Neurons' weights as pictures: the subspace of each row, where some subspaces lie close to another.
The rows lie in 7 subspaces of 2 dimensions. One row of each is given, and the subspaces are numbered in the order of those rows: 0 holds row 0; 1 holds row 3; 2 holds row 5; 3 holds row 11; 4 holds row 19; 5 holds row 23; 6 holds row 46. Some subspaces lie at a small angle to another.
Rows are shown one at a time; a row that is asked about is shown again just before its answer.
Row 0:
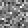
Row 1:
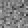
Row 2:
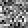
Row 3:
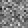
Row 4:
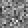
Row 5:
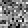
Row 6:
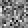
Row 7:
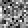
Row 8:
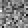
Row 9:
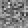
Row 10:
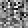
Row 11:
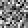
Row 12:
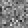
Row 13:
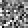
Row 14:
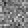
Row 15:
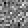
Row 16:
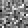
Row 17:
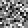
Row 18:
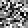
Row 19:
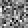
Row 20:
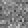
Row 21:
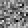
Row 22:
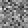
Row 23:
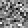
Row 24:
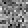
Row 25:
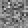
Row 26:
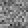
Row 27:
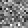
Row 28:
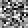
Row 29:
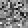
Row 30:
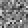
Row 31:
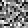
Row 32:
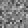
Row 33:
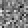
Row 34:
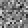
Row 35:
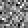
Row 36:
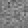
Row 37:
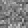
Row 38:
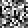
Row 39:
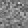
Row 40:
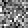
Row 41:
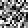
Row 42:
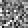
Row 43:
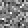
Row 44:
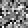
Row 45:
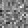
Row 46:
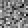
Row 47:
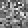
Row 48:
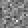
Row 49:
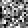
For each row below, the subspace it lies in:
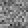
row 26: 4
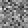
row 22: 1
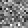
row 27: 1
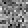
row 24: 2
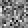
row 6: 4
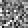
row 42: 0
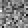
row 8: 6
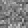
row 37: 2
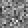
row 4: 4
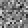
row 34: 3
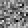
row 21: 4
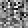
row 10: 5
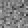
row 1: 6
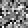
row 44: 3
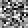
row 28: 1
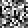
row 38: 4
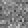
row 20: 2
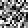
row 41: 3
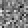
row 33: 0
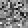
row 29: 5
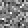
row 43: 0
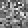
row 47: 5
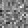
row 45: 0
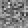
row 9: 1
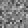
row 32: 3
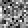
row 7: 2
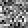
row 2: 4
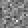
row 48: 2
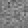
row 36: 1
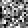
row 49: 2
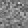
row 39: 5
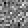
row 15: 6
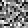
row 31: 0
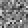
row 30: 3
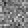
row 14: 6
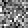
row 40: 6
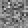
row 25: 1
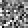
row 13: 0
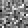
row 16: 6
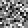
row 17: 5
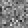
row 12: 4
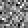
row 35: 3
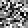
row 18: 5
